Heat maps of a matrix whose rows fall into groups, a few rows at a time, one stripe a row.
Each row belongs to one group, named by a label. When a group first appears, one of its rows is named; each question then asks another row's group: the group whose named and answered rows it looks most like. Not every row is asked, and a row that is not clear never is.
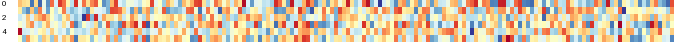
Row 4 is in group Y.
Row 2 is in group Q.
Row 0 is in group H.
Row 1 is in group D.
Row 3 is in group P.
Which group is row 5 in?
P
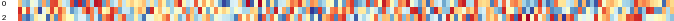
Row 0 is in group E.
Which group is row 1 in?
H
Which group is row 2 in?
D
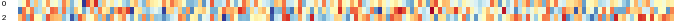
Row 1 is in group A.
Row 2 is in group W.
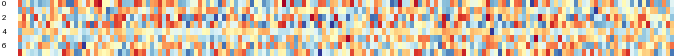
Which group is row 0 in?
H
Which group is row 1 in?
E
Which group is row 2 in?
W
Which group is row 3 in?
Q
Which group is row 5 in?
D
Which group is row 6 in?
Q
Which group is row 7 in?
P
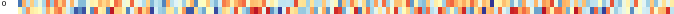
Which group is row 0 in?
A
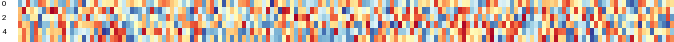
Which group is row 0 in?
Q
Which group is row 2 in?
P
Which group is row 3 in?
H
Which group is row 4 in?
W
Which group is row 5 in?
W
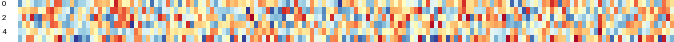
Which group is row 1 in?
W
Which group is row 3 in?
A
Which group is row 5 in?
W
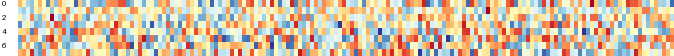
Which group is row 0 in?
D
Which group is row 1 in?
Q
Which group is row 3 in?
A
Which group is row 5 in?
W
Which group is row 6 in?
A
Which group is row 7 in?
E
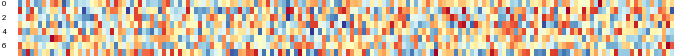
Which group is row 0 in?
A
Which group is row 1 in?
D
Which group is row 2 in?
Y
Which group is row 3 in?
E
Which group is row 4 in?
D
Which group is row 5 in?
H
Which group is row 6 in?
Y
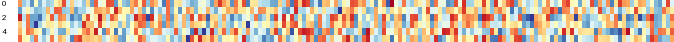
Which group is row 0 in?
P
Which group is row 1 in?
A
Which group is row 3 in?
H
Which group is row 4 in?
Y
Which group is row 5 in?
H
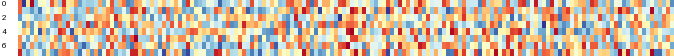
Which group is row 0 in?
D
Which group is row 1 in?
P
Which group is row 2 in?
A
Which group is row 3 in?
Q
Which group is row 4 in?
H
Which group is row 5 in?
P
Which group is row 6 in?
D
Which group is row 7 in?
P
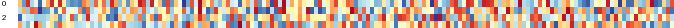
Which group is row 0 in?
H
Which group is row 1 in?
P
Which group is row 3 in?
D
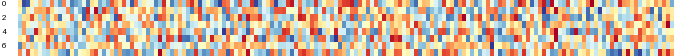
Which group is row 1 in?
Q
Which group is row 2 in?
E
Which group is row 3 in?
W
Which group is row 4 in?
W
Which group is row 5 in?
Q
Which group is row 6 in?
A
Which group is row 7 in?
Y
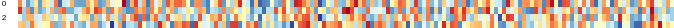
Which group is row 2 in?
P
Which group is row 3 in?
Y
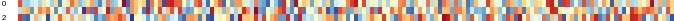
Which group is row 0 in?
P
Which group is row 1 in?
Q
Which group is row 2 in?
D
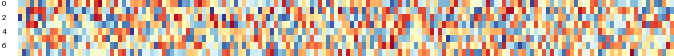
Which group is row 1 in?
D
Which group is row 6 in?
E
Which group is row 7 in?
D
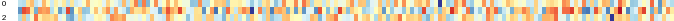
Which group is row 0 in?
P
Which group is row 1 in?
Q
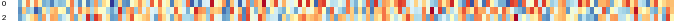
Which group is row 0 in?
Y
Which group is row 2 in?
E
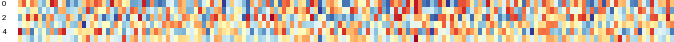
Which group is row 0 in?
W
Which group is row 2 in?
Y
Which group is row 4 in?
H
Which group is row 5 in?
P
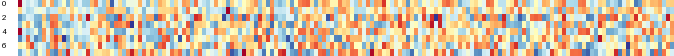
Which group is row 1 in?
D
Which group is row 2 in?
E
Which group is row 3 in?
A
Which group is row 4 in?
Y
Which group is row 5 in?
A
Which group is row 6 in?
E
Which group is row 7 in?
Q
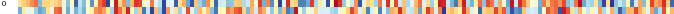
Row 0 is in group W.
